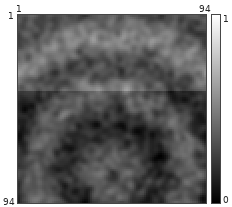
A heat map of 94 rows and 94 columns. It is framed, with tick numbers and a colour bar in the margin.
Rings: centred on the bottom middle. Average level on the scale: 30%. Seam: horizontal, 40% of the way down, the top part higher.
